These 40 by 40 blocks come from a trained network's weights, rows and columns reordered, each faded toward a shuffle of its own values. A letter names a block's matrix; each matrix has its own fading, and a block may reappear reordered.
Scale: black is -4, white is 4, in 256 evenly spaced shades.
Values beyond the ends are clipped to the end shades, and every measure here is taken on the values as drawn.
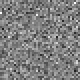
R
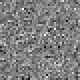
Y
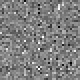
Y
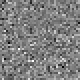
Y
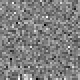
R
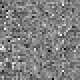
Y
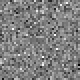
Y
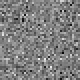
Y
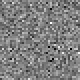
R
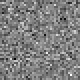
R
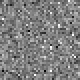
Y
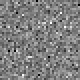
R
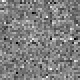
R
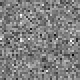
R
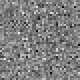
Y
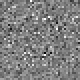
Y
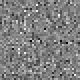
Y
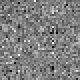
Y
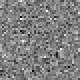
Y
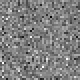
Y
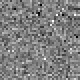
R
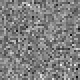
R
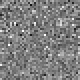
Y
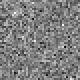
R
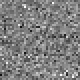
R
